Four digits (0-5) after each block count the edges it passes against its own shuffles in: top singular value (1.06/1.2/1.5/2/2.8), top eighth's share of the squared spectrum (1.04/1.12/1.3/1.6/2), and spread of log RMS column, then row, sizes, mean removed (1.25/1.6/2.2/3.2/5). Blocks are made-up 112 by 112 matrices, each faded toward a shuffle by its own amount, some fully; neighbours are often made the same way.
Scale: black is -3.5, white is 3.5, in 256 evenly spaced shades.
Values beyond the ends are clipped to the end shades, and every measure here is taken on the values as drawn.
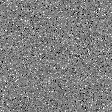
0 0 0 0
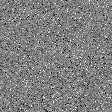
2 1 0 1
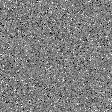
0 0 0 0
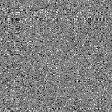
4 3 2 3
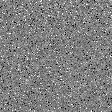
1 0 0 0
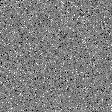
1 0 0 0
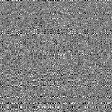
5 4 3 4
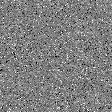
2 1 0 0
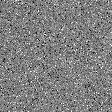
0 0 0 0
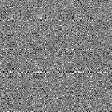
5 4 2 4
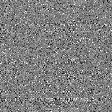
4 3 1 2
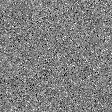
0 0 0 0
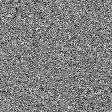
0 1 0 2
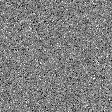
0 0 0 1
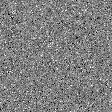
0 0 0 0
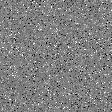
0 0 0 1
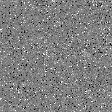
1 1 1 1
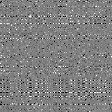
5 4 2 3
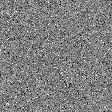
0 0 0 0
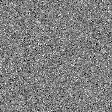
0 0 1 0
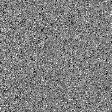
0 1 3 0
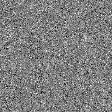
0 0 2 0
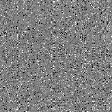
4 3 2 1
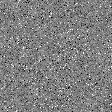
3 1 0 0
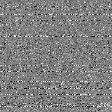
2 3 0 4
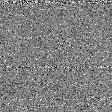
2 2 0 3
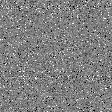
1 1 0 1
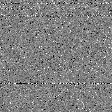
2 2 0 2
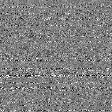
2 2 0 4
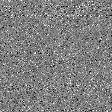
1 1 0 2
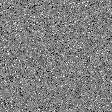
0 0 0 1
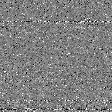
2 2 0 3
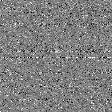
2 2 0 3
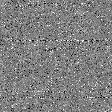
2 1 0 2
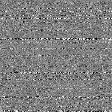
2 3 0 4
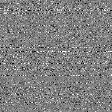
2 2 0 4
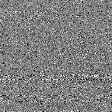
2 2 0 3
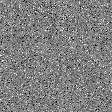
0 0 0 1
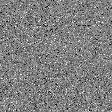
0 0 0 1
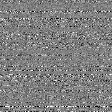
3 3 0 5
